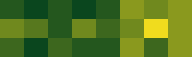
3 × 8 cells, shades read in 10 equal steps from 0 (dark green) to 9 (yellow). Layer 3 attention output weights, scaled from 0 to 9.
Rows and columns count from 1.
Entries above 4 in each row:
2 2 2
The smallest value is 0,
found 3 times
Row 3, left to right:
2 0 2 1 1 5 2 5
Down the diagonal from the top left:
1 3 2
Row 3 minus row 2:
-2 -3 1 -3 -1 1 -7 0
